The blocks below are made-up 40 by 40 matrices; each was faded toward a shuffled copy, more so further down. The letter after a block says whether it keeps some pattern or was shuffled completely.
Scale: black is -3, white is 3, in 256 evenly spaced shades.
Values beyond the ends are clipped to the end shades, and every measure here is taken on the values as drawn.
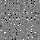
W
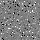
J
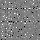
W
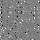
W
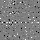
W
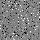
J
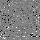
W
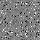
W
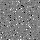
J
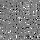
W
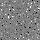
J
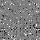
W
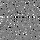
W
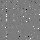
W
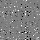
W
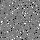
J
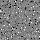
J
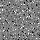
J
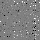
W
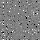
W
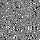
W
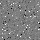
J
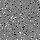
J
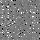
W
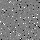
J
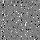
W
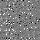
W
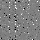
W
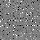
W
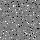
J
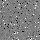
J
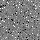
J
